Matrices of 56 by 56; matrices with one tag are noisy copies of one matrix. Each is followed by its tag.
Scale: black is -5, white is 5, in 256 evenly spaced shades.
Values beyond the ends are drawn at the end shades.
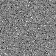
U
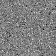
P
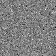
P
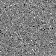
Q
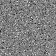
U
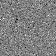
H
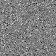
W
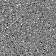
W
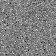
W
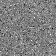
Q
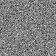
U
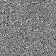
W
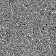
P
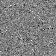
Q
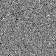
H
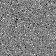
H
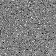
U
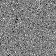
H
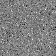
P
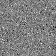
P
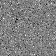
H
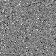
W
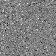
W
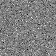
U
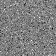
Q
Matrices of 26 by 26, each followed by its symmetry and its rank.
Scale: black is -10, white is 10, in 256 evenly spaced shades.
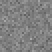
neither, full rank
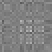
symmetric, rank three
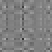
neither, rank two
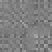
symmetric, rank three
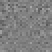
neither, rank five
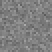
neither, full rank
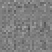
neither, rank five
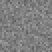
neither, full rank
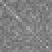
symmetric, rank five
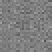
neither, rank five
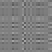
neither, rank one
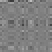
neither, rank two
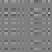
neither, rank one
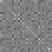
symmetric, rank five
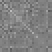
symmetric, rank five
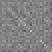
symmetric, rank five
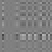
neither, rank one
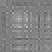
symmetric, rank three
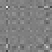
symmetric, rank three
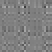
neither, rank two
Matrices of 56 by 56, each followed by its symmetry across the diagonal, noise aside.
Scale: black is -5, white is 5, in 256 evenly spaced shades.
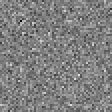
symmetric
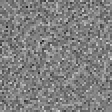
symmetric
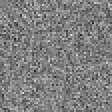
antisymmetric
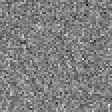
neither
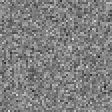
neither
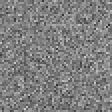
antisymmetric
